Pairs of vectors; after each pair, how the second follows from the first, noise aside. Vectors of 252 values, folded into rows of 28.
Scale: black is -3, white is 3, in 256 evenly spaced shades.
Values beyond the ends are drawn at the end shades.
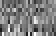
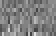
shrunk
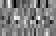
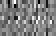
sign-scrambled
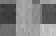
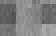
shrunk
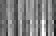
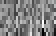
sign-scrambled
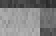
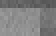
shrunk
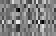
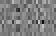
shrunk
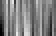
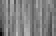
shrunk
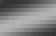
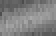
shrunk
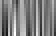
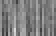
shrunk
